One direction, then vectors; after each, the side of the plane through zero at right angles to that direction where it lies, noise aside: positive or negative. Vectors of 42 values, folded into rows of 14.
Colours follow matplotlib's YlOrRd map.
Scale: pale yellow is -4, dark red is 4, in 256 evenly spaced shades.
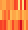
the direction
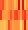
negative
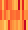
negative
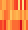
positive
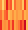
positive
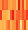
negative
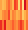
positive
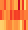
negative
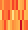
positive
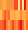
positive
